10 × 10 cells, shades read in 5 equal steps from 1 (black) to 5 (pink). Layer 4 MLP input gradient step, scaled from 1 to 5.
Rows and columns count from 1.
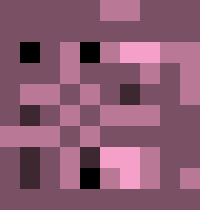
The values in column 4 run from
3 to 4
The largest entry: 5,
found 5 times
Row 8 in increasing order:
2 2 3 3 3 3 4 4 5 5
